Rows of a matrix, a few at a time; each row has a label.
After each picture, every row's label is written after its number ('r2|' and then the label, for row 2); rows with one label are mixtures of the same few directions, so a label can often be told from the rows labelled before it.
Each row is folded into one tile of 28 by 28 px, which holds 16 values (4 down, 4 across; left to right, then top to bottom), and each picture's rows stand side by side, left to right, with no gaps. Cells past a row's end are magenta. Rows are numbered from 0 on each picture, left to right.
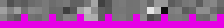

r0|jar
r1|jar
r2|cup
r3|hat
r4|hat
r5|cup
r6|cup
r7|jar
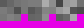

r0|cup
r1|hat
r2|jar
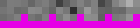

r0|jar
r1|jar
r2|cup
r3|hat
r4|hat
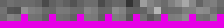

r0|cup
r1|hat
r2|hat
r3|hat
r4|hat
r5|cup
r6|hat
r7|jar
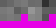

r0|cup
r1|hat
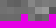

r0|hat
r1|cup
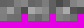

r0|cup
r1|jar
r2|cup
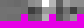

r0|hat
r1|hat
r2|jar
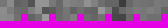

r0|hat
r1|jar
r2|jar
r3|cup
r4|hat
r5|cup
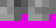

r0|hat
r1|hat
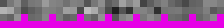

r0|jar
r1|hat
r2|cup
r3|jar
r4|jar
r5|cup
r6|hat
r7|jar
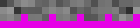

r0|cup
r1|jar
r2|cup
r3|hat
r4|cup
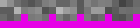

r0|cup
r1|cup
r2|jar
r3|cup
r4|hat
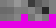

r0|hat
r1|cup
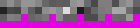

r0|jar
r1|cup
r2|cup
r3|hat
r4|jar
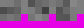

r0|jar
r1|cup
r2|hat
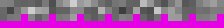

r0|cup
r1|jar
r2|hat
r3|cup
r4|cup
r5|cup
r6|hat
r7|hat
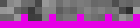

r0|jar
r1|hat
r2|jar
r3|jar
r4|cup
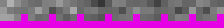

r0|hat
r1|cup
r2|cup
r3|hat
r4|cup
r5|hat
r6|cup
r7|cup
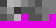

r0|jar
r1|hat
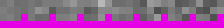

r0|hat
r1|cup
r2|hat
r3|hat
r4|jar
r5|jar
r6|jar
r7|jar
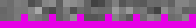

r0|hat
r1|cup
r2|jar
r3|hat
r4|jar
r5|cup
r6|jar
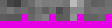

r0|hat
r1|jar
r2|hat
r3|hat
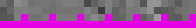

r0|hat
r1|jar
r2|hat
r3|cup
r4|hat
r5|jar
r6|hat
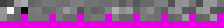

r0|cup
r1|cup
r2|cup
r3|cup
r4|jar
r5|cup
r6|jar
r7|jar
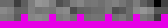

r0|hat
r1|hat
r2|cup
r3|jar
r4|jar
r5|hat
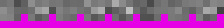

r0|hat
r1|cup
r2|jar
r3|cup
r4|cup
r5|hat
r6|cup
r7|cup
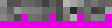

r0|jar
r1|hat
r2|jar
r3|cup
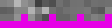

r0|hat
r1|jar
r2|hat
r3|cup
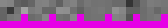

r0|cup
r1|jar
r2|jar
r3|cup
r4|hat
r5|jar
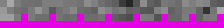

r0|hat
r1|cup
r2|cup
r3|cup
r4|hat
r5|jar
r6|hat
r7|cup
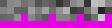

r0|jar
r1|jar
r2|cup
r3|jar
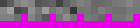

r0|cup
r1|jar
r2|cup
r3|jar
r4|hat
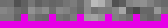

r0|hat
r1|jar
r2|jar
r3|hat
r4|cup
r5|cup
